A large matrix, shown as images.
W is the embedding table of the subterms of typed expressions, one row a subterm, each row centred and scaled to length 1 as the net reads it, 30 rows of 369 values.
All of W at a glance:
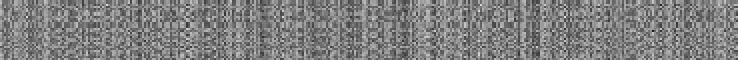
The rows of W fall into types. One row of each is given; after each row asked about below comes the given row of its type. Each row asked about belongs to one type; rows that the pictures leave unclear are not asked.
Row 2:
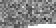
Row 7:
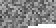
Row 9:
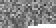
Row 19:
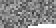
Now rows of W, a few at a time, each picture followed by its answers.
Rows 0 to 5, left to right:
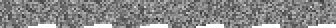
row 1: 2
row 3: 19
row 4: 2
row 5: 7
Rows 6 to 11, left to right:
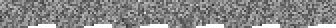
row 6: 7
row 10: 7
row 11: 2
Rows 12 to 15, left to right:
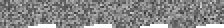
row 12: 2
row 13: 2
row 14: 19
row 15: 19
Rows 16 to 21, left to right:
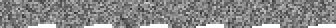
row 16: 2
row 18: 9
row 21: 7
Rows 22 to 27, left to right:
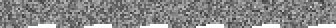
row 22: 2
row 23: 9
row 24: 2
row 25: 19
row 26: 19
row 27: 7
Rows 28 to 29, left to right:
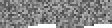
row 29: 7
